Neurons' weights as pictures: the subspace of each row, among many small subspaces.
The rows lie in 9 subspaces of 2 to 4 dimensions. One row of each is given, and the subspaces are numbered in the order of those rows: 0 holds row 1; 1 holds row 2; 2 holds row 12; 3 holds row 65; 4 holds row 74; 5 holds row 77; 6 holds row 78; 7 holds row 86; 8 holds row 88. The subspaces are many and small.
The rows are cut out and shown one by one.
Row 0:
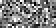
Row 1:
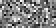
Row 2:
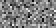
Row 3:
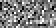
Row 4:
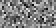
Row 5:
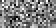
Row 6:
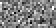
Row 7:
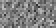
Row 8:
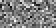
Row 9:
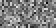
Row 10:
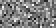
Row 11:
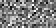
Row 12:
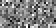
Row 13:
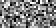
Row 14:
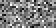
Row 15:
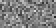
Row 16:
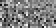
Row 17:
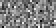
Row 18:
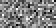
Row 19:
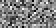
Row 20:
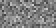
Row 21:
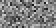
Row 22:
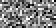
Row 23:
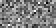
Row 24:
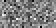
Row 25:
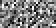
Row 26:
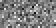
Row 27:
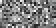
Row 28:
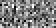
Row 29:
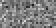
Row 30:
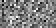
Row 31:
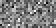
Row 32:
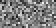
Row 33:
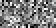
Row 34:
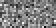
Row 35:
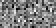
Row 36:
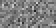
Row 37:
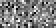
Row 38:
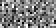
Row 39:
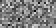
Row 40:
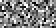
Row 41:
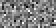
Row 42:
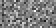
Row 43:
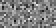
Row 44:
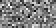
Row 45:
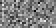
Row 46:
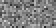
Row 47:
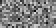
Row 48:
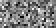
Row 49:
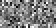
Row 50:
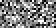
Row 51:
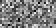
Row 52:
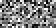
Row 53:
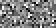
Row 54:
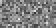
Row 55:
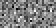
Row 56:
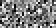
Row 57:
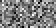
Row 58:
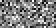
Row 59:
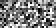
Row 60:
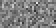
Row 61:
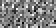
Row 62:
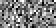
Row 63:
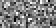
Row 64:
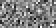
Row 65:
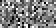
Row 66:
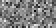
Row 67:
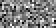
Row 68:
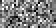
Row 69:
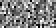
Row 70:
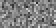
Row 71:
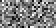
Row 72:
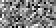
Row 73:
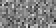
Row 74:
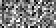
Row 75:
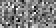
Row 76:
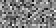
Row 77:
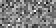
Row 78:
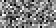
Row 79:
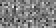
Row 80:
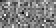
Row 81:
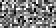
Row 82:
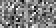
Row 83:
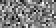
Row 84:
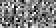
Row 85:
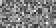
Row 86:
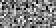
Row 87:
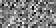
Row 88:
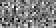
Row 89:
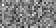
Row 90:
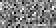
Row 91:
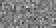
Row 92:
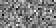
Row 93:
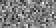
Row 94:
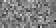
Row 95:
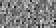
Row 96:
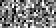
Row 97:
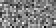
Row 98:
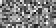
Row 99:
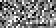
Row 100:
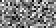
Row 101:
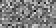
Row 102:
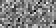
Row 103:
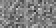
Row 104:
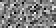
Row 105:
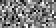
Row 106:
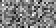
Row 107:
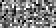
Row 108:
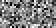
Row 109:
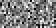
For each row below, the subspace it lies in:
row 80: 3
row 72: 3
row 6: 6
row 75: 8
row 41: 3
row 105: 7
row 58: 4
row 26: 6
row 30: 6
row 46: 2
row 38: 3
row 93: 7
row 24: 6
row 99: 6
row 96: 7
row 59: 8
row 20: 3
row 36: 1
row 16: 2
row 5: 6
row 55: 7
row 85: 0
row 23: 5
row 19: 1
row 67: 3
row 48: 8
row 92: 7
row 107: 7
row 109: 4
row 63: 6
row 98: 0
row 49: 2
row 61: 3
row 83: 7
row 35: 7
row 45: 6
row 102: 5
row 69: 4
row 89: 4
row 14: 3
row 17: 4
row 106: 4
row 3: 6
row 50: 4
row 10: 0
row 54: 0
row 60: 1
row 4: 3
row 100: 4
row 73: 2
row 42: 6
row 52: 5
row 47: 0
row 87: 1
